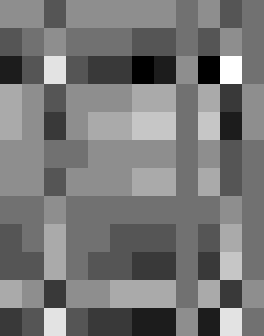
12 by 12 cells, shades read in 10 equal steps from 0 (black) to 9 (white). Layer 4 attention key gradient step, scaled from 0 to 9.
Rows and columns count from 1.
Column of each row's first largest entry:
1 3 11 1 7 1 7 3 3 11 1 3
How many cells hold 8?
3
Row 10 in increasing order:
2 2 2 3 3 3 3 4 4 4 6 7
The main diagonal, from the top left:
5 4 8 5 6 5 6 4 4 2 2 4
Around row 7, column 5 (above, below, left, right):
5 4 5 5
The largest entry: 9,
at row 3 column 11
